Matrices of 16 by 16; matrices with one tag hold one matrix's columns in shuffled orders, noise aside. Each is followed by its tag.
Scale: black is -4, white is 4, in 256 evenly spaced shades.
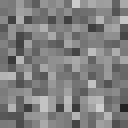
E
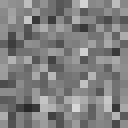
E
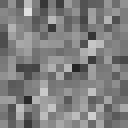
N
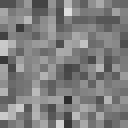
N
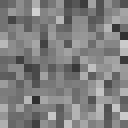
N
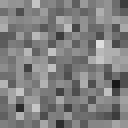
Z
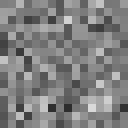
E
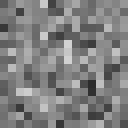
Z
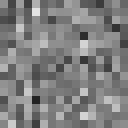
N
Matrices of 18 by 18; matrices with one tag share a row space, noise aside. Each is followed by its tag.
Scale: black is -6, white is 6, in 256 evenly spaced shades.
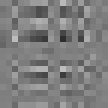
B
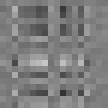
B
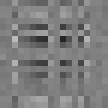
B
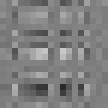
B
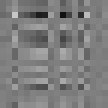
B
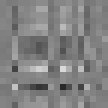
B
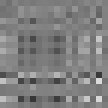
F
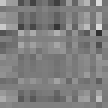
F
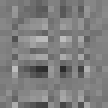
B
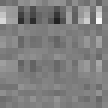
F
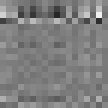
F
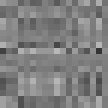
F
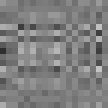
F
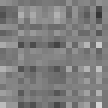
F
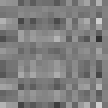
F
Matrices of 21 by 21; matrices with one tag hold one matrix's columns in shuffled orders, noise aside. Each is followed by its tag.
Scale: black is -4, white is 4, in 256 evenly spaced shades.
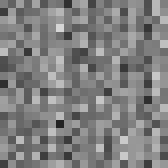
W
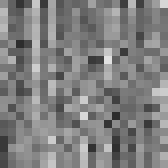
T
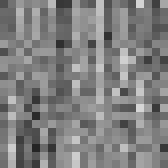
T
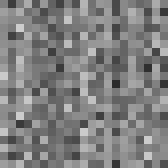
W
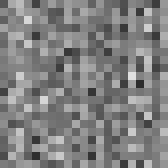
W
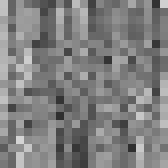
T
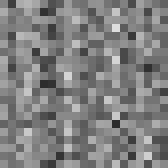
W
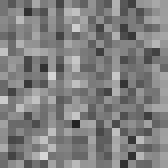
W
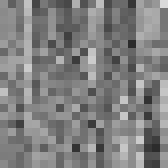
T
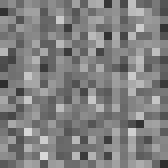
W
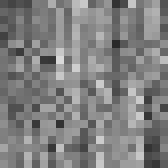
T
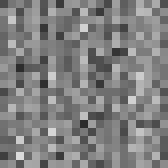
W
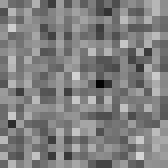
W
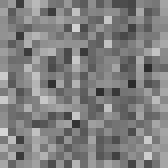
W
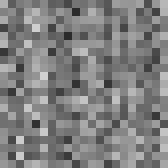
W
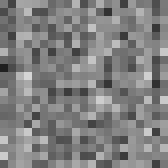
W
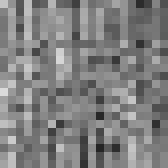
T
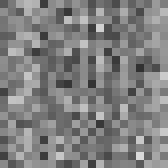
W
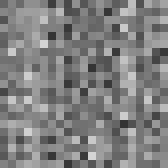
W
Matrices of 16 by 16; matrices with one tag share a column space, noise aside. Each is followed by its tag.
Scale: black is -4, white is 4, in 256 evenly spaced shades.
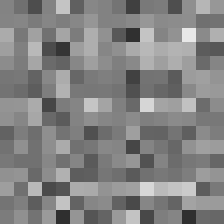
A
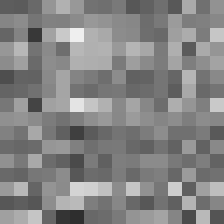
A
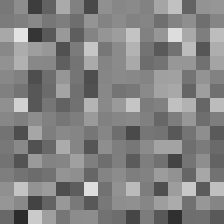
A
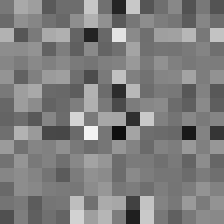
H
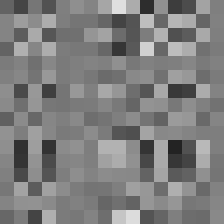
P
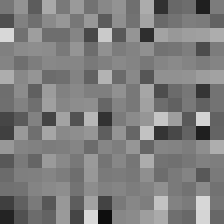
H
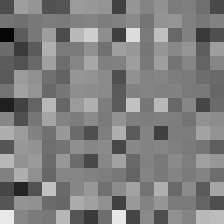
A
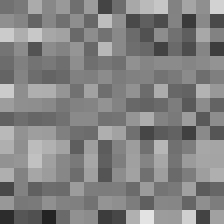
P
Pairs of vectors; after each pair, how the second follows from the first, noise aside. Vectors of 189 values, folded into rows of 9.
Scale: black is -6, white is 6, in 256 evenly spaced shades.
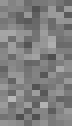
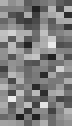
scaled up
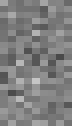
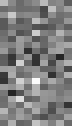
scaled up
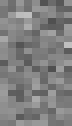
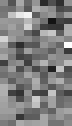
scaled up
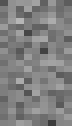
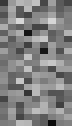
scaled up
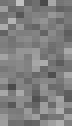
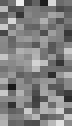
scaled up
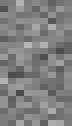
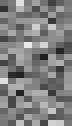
scaled up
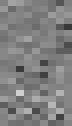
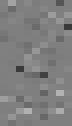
partly zeroed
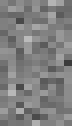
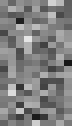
scaled up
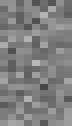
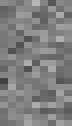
shuffled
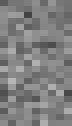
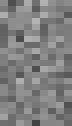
shuffled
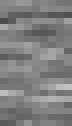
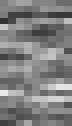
scaled up
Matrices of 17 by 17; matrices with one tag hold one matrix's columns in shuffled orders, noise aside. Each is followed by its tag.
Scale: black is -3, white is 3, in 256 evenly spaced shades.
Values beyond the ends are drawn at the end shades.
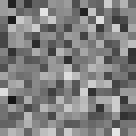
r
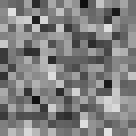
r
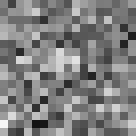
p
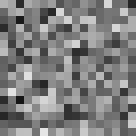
r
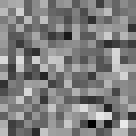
p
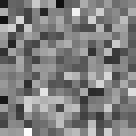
r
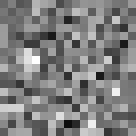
p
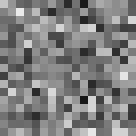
r
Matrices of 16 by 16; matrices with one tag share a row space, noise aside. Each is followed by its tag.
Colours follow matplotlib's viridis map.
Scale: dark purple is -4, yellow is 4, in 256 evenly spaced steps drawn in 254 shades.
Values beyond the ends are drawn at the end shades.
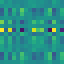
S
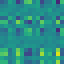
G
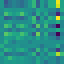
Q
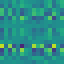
S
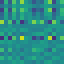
S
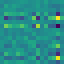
Q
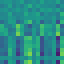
G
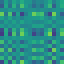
S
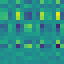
G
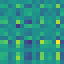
G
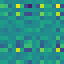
G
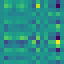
Q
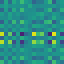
S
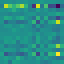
Q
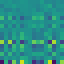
S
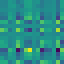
G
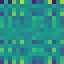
S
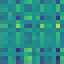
G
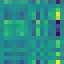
Q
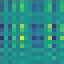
S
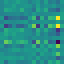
Q
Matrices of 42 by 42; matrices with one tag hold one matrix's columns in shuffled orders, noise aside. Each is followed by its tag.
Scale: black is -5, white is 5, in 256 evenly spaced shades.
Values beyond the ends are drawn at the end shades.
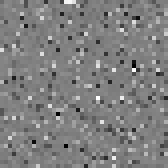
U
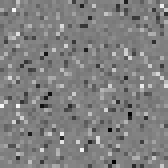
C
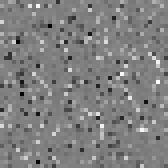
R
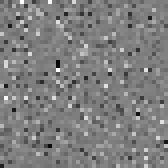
U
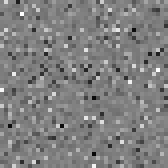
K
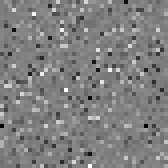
K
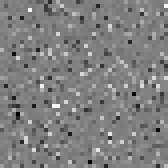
C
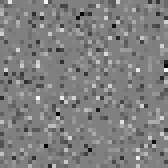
U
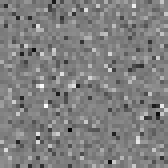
C
